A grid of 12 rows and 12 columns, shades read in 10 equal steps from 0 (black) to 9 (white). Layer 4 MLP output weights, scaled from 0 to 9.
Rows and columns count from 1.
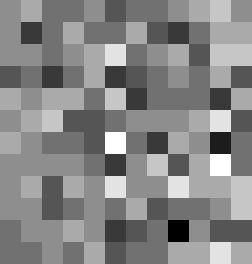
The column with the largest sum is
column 11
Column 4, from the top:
4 6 5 4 6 3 4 5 6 4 6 4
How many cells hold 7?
8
